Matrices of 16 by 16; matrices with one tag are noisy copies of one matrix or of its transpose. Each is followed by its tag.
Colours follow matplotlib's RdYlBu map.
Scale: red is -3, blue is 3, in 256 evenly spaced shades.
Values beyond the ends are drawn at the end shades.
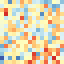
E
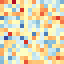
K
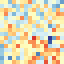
E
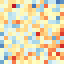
E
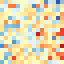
E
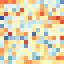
K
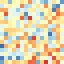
E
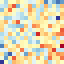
E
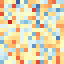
K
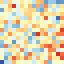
E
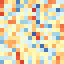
K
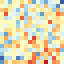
E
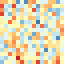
K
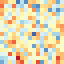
K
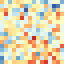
E
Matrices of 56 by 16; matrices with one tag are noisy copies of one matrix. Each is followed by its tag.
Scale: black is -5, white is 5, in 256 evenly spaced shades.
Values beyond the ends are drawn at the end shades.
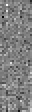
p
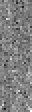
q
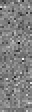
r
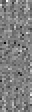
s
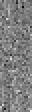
q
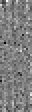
s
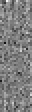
s
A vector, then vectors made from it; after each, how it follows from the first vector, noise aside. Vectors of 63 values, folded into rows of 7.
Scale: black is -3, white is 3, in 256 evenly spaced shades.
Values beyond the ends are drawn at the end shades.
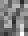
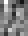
reversed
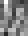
reversed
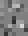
partly zeroed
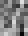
negated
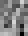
negated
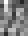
reversed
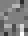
partly zeroed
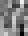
negated
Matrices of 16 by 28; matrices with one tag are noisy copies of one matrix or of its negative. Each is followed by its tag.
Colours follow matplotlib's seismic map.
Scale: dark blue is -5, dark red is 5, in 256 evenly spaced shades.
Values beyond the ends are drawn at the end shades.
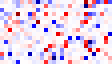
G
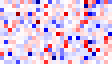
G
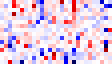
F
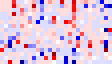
F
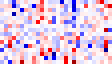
F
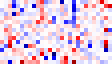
F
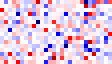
G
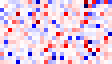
G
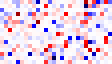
G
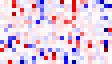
F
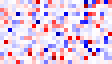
G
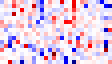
F
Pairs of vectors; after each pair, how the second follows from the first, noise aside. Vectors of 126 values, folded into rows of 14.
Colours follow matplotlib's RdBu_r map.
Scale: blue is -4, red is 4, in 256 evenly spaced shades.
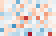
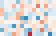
sign-scrambled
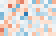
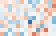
reversed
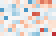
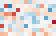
wrapped around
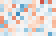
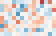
copied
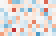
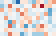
reversed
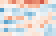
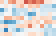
copied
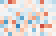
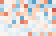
wrapped around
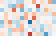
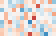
copied
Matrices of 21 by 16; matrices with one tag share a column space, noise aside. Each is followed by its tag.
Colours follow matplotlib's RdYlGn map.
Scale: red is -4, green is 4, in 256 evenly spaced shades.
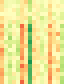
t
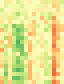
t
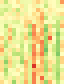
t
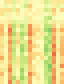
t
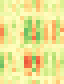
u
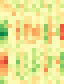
u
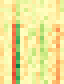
t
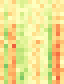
t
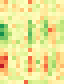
u
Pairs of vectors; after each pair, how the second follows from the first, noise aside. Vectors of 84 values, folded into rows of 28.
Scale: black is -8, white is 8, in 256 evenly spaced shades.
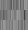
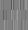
partly zeroed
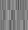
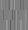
partly zeroed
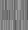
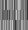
scaled up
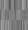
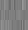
shrunk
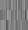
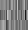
scaled up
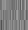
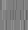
partly zeroed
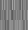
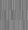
shrunk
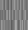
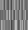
scaled up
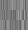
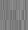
shrunk
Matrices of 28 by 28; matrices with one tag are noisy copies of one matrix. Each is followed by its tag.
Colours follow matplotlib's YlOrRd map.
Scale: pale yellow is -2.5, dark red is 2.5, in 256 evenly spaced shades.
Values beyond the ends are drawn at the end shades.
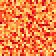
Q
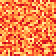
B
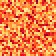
Q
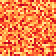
B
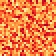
Q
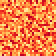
Q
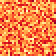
B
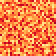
B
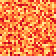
B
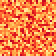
Q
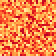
Q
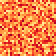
B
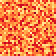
B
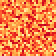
Q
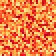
Q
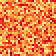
B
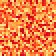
Q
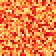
Q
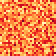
B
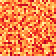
B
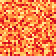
B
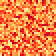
Q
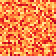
B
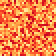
Q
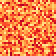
B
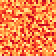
Q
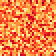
Q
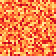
B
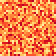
B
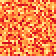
B
